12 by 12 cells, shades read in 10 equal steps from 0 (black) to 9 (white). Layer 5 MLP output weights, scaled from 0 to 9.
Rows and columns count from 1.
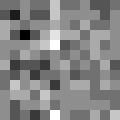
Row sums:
51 50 59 59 64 58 49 47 61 60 57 57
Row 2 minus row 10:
-2 -5 -1 -1 -4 2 0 0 0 1 -1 1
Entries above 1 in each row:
12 11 12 11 12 12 12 12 12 12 12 12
